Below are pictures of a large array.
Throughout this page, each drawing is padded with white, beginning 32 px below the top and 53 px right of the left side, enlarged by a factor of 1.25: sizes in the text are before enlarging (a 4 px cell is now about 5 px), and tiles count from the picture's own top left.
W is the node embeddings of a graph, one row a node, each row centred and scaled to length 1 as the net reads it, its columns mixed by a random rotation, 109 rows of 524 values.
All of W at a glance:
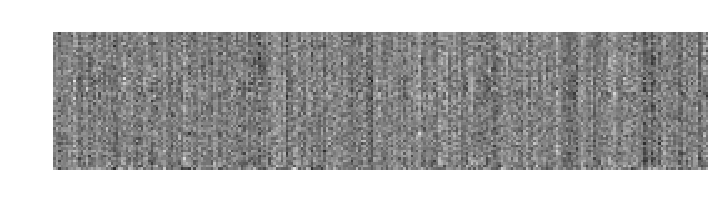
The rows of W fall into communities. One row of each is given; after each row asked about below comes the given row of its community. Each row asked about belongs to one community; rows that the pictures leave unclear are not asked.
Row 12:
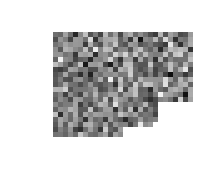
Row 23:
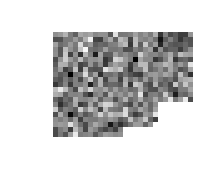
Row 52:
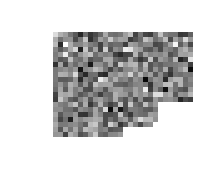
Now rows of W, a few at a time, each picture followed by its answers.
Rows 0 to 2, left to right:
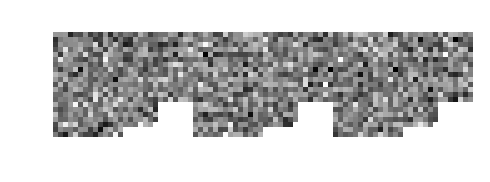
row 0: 12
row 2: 12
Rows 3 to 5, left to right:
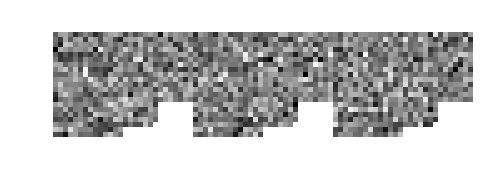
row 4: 12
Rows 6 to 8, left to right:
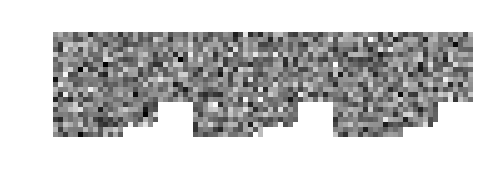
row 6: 12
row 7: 12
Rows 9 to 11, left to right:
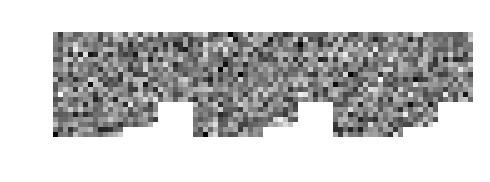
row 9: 23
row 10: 12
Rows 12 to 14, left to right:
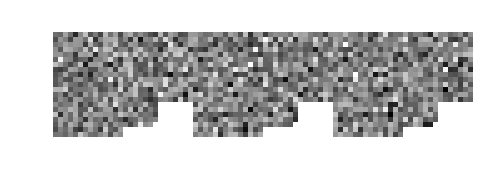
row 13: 52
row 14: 52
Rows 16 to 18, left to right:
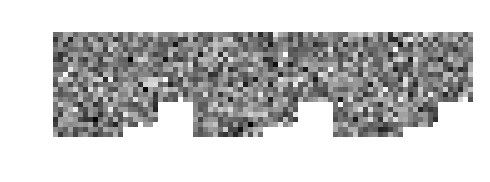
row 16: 12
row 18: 23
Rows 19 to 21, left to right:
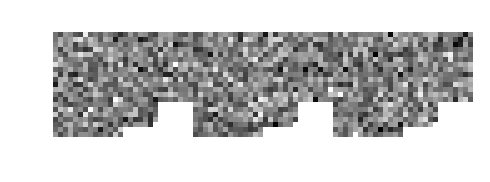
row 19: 12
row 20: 23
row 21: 23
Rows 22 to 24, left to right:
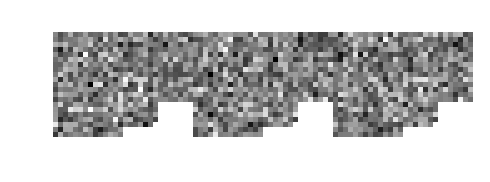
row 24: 23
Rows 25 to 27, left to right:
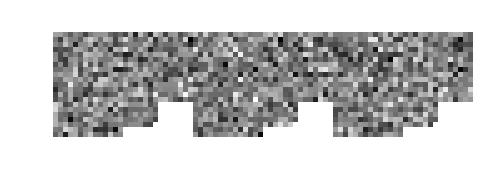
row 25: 52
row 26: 12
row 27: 23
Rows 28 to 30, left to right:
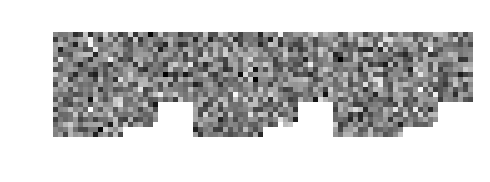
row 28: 12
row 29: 12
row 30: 52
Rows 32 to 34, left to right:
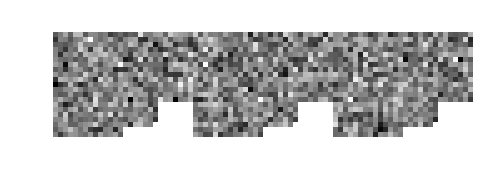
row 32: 12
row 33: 23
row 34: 52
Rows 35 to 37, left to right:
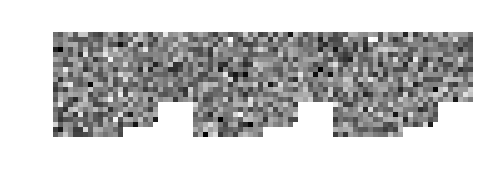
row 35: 52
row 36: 23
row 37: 23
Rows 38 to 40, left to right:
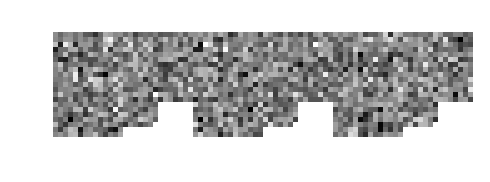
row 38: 52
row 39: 52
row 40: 23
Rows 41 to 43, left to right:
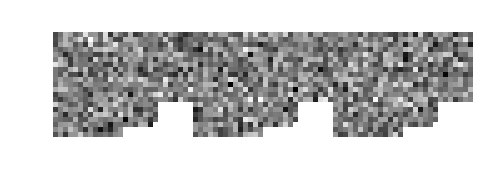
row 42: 23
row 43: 52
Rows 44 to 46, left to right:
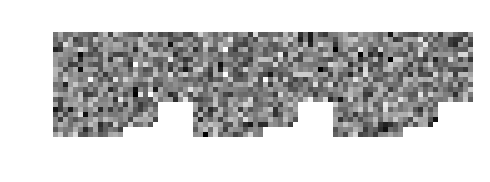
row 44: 23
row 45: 23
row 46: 23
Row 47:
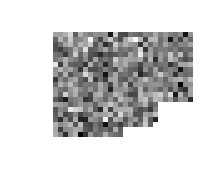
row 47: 23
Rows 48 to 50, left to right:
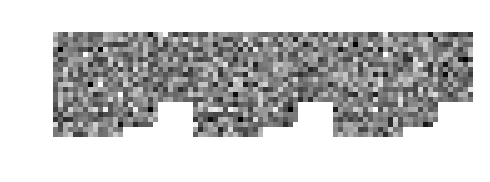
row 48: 52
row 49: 52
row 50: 52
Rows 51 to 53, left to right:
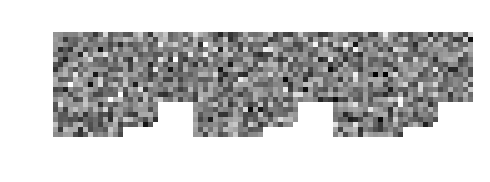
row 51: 52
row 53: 52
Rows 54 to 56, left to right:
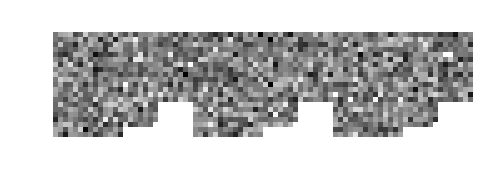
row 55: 12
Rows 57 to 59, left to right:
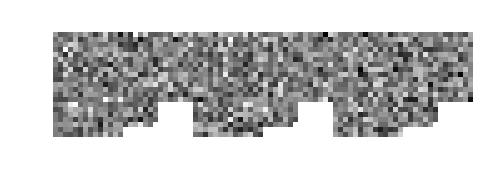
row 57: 12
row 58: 23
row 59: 52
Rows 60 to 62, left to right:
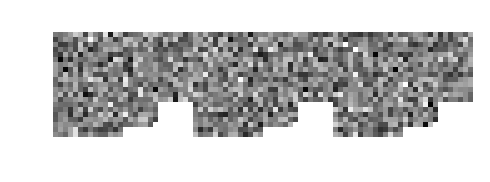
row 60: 23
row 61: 52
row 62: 52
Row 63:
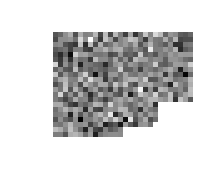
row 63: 23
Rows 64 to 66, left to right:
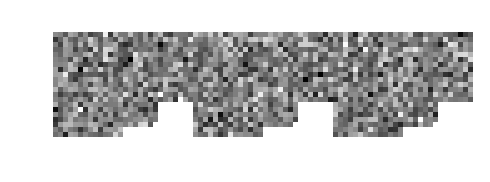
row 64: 12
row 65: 52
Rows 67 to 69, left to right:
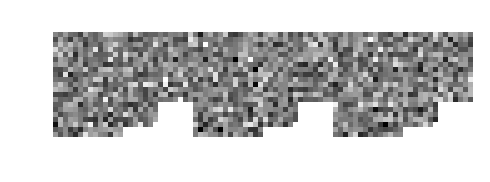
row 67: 12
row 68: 52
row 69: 23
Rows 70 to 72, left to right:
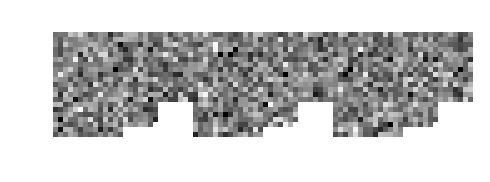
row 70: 52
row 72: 23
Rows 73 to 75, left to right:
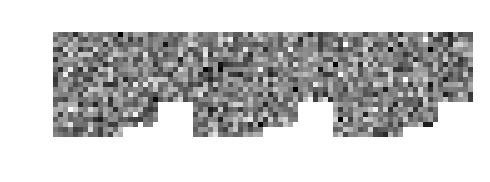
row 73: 12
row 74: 23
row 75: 52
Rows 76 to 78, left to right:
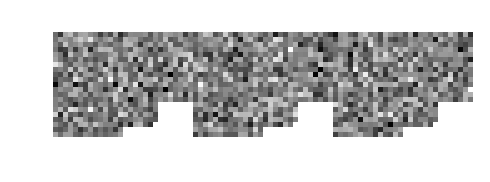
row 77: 23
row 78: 23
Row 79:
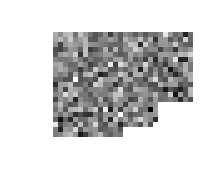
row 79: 52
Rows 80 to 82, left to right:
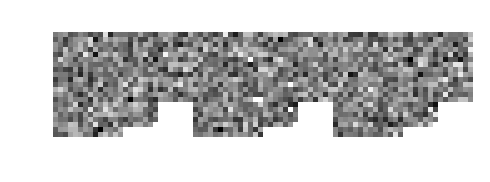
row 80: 12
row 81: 12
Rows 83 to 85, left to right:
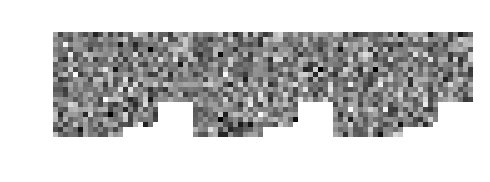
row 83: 52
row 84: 23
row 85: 52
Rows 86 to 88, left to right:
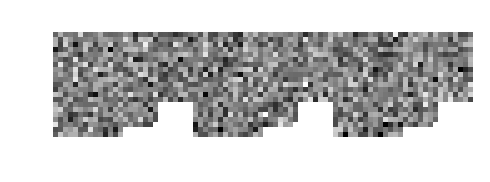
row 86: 52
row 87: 12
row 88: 23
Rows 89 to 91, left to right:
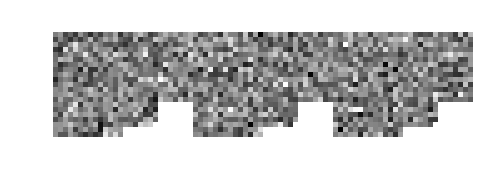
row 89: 12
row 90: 12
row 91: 52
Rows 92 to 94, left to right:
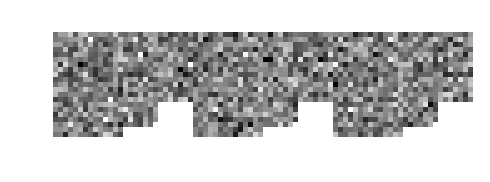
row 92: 23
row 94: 12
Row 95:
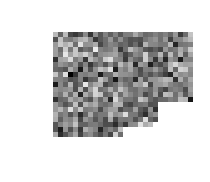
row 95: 12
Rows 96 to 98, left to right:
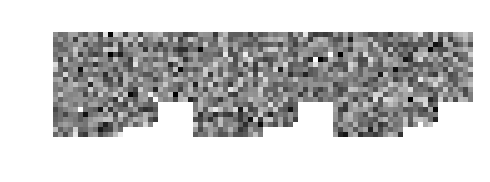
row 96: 23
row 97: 52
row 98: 12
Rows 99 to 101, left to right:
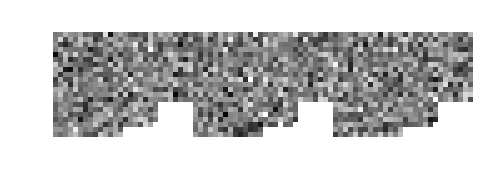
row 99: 23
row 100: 23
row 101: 23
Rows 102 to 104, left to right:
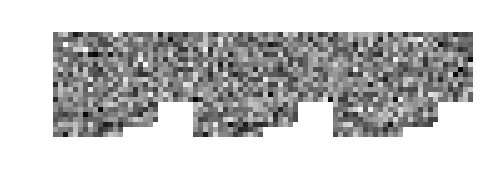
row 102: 23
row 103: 23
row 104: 23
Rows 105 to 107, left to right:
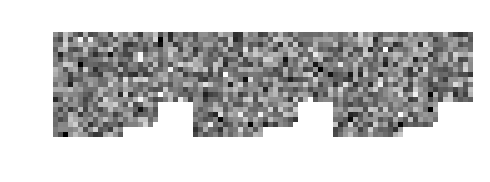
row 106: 23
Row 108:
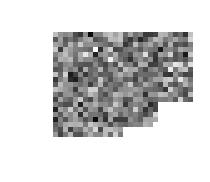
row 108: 12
